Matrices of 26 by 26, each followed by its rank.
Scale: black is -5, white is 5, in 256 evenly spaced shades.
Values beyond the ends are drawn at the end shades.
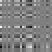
one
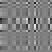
one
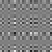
one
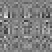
three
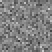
full rank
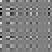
one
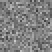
full rank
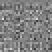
five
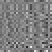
three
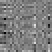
three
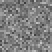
full rank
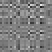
two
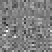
five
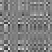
two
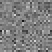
five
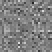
five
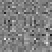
five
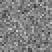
full rank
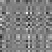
two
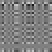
one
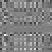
two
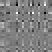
two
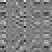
three
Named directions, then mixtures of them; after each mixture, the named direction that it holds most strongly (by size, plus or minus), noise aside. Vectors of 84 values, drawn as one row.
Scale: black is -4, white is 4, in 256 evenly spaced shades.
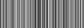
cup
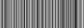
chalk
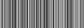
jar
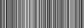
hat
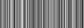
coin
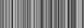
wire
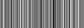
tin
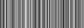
cup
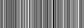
tin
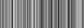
wire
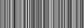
coin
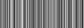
coin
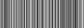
chalk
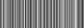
chalk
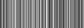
jar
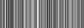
hat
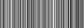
tin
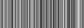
wire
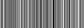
tin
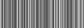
jar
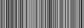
hat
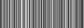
coin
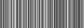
jar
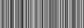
coin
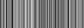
hat
